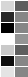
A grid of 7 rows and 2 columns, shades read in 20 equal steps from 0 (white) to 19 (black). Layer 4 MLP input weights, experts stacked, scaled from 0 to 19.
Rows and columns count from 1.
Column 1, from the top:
3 16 19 0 4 18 2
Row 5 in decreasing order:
12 4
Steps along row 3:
down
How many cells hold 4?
1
